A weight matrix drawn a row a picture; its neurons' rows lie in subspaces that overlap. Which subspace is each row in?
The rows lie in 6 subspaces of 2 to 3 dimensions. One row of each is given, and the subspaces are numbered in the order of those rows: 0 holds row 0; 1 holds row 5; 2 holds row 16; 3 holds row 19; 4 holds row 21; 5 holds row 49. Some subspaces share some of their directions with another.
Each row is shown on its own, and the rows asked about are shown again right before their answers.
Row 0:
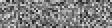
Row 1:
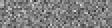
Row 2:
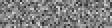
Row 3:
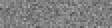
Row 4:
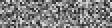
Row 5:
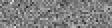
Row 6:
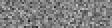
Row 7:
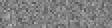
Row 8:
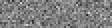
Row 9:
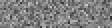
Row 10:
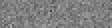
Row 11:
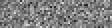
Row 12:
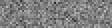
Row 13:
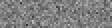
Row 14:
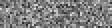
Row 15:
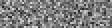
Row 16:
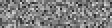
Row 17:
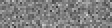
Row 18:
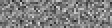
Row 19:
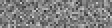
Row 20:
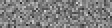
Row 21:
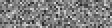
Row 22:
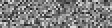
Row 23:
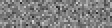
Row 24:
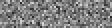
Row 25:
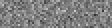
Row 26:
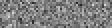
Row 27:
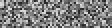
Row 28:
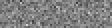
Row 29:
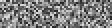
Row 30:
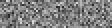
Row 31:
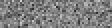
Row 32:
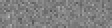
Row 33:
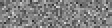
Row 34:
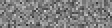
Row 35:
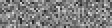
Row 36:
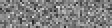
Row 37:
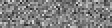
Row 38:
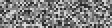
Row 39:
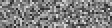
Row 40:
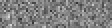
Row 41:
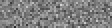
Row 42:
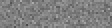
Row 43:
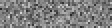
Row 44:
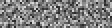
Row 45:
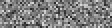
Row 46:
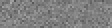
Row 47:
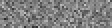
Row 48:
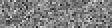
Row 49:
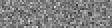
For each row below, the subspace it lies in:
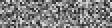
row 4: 0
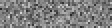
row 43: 2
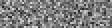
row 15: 5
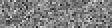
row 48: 1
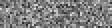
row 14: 2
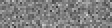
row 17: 0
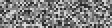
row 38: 4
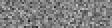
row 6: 5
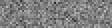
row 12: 4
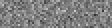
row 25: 3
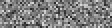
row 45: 4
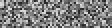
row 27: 3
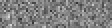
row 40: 2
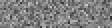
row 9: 0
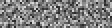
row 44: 3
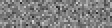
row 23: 5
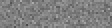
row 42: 1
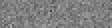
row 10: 0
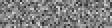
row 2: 5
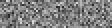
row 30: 0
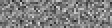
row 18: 4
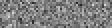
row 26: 2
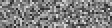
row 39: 1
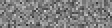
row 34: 3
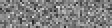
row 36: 2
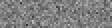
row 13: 5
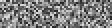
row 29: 0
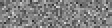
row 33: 3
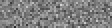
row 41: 1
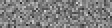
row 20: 3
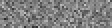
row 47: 5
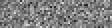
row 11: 0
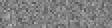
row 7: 2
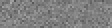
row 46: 1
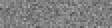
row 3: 2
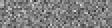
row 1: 3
